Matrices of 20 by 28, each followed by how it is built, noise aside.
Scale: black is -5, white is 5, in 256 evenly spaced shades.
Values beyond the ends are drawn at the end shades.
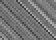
Toeplitz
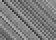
Toeplitz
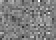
low rank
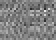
low rank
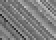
Toeplitz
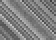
Toeplitz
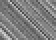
Toeplitz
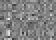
low rank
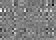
low rank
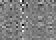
low rank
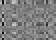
low rank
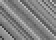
Toeplitz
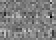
low rank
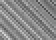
Toeplitz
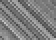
Toeplitz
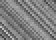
Toeplitz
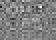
low rank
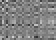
low rank
